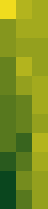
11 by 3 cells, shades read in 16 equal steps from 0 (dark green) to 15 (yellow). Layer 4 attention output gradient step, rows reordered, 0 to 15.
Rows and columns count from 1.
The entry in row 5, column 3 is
10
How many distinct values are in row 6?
3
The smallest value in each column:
0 3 9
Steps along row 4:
up down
